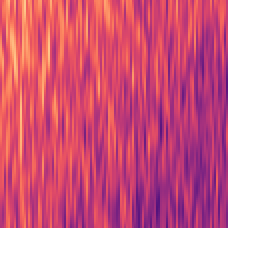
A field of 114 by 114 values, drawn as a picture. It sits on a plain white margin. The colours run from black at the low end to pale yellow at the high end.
The grain runs up and down. There is an overall slope up to the top left. The histogram is bell-shaped. Neither half mirrors the other.
